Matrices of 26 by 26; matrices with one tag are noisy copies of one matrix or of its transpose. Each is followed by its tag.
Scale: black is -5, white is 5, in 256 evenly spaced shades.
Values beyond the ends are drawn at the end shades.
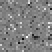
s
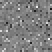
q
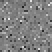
q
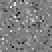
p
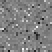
s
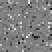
s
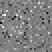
p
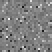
q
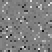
q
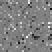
s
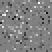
p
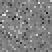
p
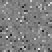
q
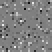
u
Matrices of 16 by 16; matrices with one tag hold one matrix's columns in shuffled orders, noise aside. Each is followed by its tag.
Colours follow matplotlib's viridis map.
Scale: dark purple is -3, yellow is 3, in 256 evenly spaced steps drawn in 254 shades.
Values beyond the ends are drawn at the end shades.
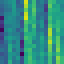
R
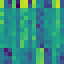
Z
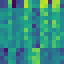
Z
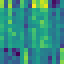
Z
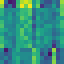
Z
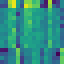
Z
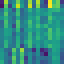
Z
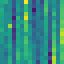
R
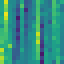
R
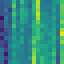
R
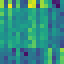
Z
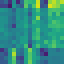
Z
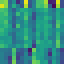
Z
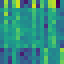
Z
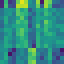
Z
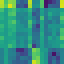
Z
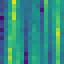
R
